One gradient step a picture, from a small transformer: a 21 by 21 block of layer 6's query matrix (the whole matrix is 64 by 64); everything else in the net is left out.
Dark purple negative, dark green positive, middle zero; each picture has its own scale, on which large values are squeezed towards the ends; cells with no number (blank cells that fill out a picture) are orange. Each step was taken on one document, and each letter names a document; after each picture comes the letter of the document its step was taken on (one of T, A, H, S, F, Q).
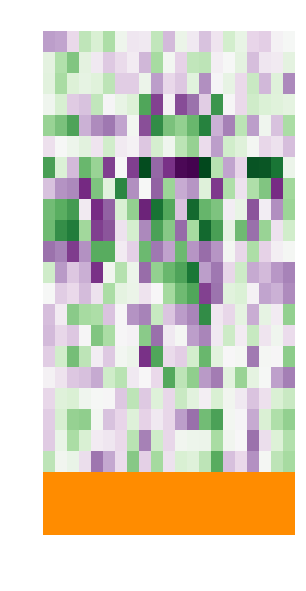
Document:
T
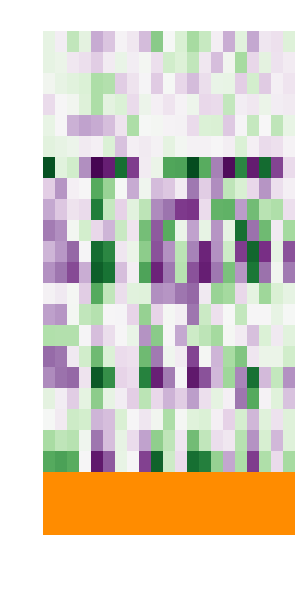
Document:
T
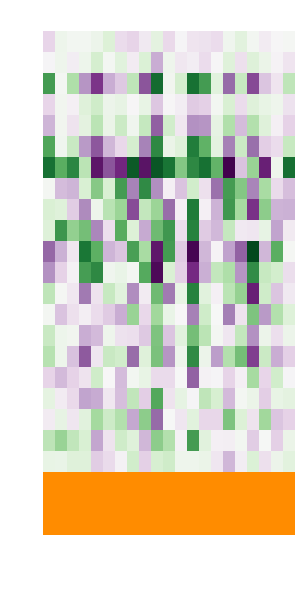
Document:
T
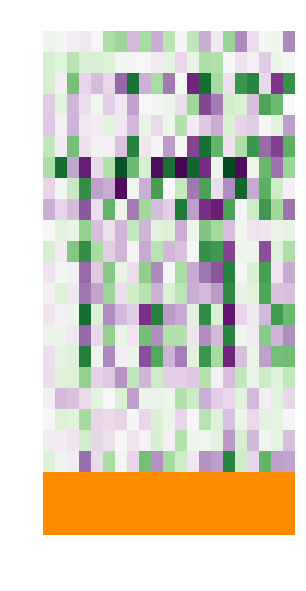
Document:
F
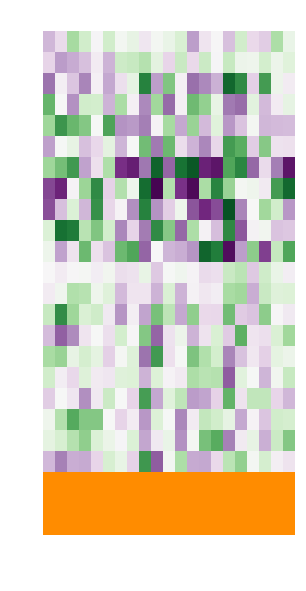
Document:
F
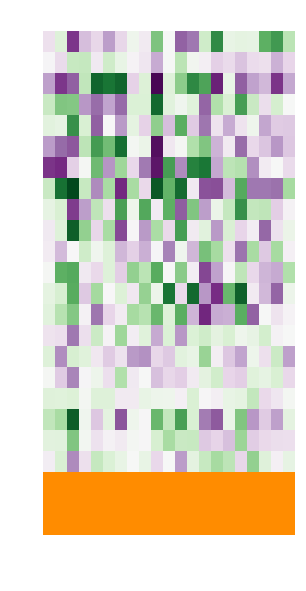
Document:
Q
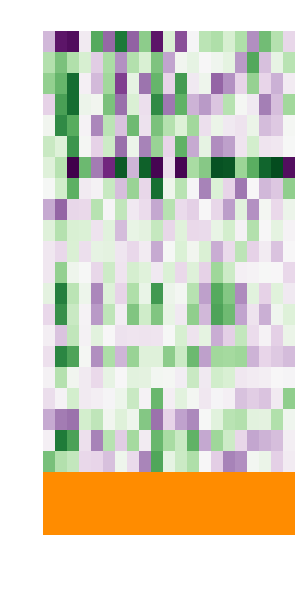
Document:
Q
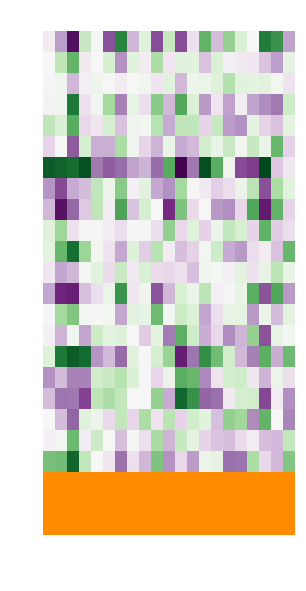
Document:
Q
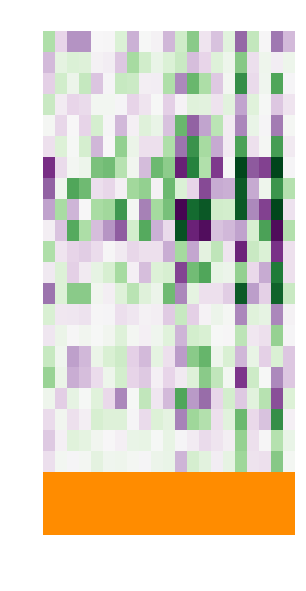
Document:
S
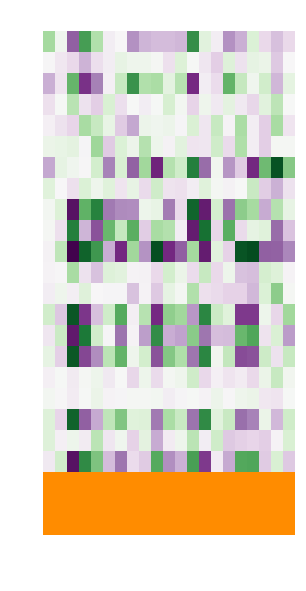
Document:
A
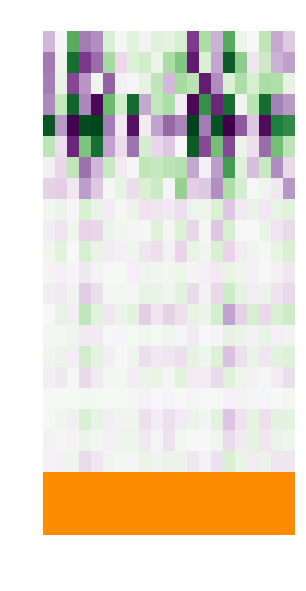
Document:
A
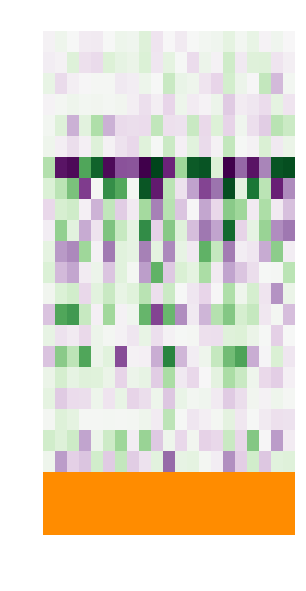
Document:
F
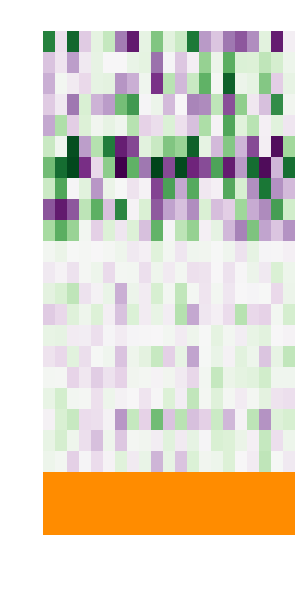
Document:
Q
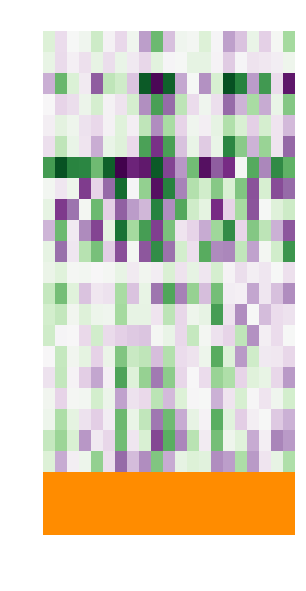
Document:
F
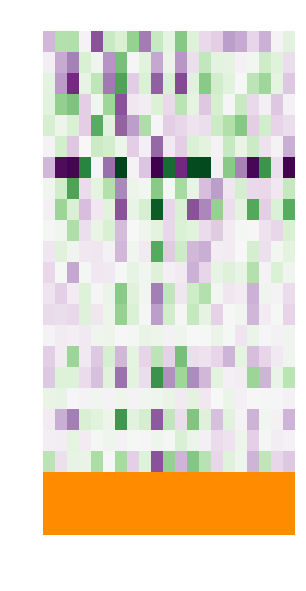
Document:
Q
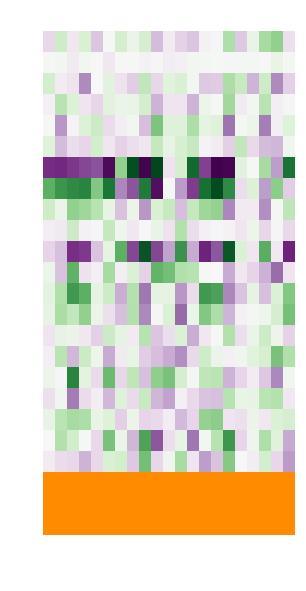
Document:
F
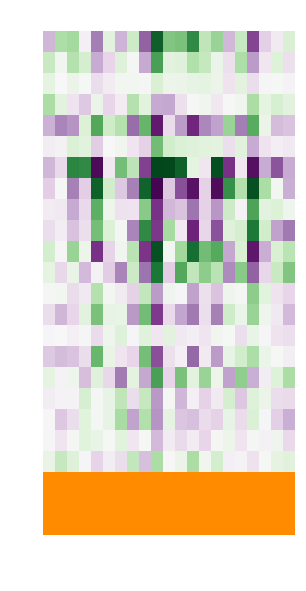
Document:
T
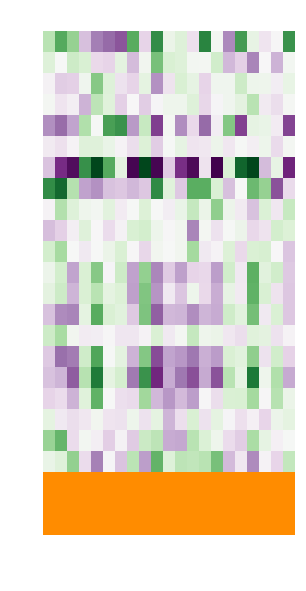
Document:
T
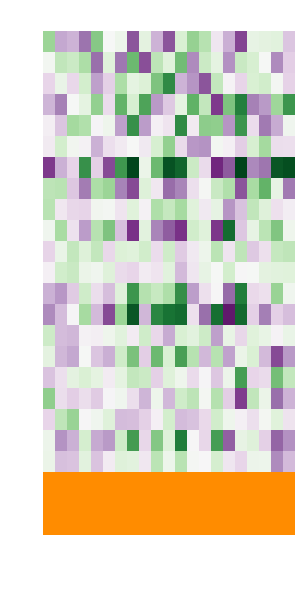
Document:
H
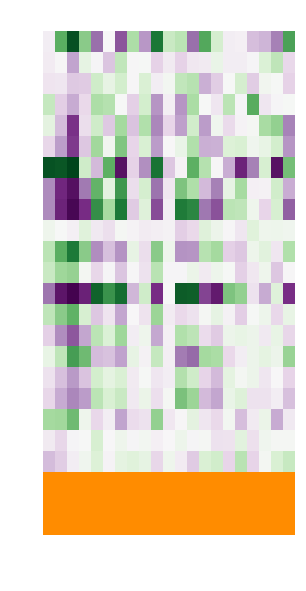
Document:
Q
